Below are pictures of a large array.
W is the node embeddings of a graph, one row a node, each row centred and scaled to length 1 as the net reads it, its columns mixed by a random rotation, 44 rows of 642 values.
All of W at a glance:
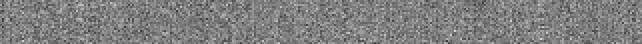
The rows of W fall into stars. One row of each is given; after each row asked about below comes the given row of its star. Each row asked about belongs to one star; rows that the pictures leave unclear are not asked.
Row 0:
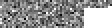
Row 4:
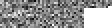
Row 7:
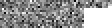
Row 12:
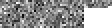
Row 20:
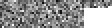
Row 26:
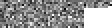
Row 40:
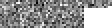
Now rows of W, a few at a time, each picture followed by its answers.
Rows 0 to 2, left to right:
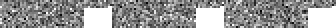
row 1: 26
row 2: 4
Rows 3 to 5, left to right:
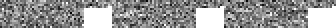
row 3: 7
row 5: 0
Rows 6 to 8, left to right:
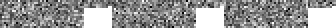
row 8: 26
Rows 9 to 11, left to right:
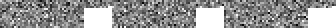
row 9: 0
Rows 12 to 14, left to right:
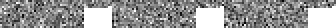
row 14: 20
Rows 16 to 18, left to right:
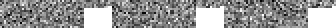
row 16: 12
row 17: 20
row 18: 0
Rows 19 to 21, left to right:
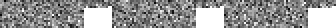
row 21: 40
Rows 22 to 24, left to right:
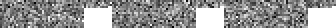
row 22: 26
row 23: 7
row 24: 40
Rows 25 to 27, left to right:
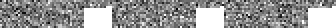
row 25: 12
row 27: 4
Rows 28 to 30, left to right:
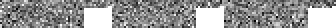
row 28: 12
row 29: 4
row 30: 4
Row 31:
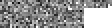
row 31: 0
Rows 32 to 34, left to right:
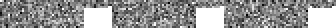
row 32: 4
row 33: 26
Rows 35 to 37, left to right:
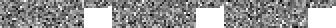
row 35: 12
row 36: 7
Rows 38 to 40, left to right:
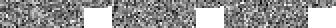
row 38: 0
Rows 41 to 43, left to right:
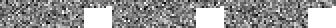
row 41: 40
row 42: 4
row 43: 12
